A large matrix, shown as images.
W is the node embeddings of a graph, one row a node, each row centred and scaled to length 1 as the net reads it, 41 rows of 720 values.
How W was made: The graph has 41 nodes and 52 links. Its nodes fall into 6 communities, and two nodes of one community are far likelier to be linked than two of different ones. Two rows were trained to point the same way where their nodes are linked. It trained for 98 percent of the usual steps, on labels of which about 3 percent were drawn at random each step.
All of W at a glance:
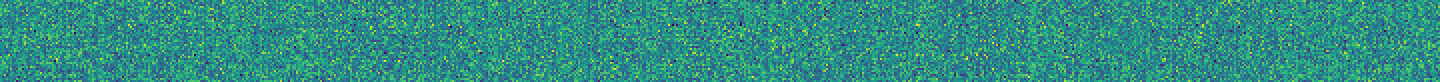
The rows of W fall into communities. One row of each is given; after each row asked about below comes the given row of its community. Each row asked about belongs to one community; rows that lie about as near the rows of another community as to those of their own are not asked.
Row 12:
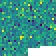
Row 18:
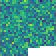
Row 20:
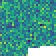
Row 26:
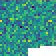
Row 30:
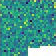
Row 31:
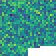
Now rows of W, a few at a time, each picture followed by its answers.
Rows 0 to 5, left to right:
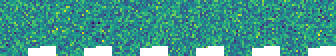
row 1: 20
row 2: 12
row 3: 26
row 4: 26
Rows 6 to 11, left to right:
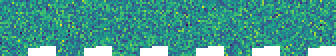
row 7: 26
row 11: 30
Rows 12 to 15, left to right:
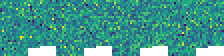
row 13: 26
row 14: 12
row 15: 31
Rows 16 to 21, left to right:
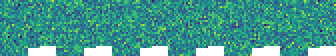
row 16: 26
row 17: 31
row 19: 18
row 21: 18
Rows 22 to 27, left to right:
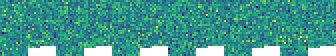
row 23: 30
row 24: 20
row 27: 31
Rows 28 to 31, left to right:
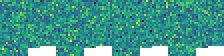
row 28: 18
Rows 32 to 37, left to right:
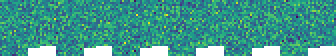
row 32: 12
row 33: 12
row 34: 12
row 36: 18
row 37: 31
